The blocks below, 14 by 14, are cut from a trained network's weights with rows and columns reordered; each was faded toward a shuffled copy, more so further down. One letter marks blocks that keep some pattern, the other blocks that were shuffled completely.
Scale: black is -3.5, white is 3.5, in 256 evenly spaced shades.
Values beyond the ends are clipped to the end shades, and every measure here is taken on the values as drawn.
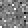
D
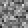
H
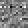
H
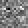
H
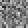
H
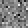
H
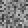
D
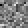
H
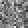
D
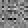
H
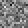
D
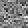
H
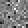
D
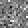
D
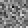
D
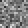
D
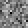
D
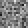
D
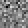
H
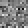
H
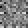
H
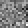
H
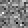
D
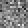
D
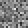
D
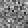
D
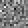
H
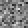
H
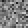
D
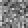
D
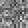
H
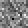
D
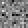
H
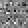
H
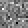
D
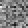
H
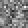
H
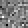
D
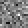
D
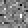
D
